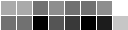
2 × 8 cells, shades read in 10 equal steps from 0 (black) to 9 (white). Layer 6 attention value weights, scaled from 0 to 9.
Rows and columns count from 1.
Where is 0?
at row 2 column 3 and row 2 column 6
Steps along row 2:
same down up down down up up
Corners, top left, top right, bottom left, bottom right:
6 9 4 7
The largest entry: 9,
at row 1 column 8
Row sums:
43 21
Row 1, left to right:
6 6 4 5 4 4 5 9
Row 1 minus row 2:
2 2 4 2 2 4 4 2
